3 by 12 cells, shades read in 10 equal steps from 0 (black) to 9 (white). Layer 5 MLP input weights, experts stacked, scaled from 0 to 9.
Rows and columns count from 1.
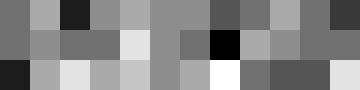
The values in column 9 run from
4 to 6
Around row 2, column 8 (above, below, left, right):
3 9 4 6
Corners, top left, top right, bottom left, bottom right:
4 2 1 8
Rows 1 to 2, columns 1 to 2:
4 6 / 4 5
